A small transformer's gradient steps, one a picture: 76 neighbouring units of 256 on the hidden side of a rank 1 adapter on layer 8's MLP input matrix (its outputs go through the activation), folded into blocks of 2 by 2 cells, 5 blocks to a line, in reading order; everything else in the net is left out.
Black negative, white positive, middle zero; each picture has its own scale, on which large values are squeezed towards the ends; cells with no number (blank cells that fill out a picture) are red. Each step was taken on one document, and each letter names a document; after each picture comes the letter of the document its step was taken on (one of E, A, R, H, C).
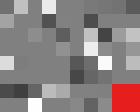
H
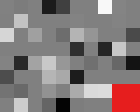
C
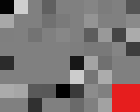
H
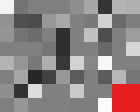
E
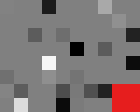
C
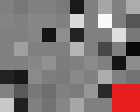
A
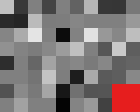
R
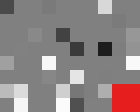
C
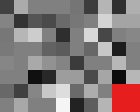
R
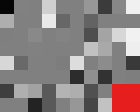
H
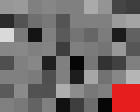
R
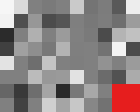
E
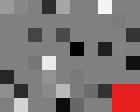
C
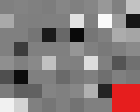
A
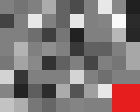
A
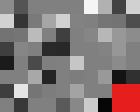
E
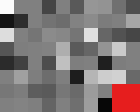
R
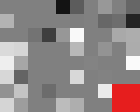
A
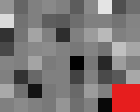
E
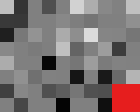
R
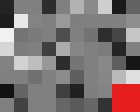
R
